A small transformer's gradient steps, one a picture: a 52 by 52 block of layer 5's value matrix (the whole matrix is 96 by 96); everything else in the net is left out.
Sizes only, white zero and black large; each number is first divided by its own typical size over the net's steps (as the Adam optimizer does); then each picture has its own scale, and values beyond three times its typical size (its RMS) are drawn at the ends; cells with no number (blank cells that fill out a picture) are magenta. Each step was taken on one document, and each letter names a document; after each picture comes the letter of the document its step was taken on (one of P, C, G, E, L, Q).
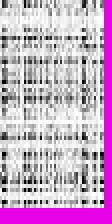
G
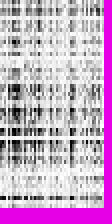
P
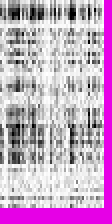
P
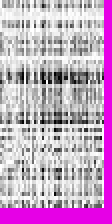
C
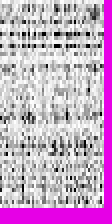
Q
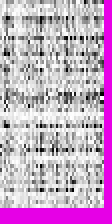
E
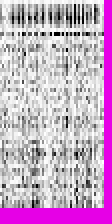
Q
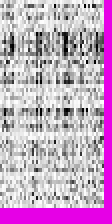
E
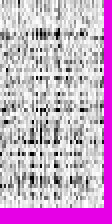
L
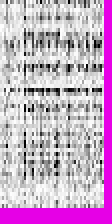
E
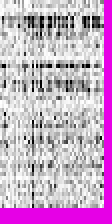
E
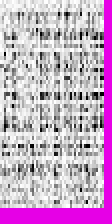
L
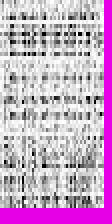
Q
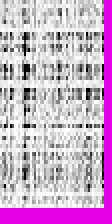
Q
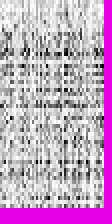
C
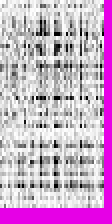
L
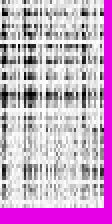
G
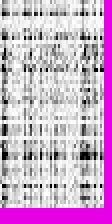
G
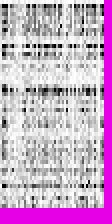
Q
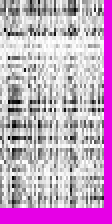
P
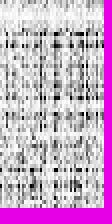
L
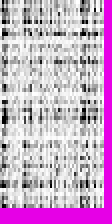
G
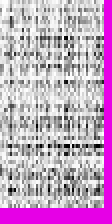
C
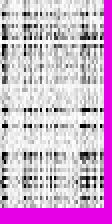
G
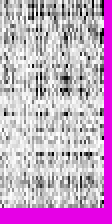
E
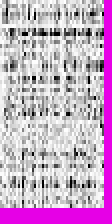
Q
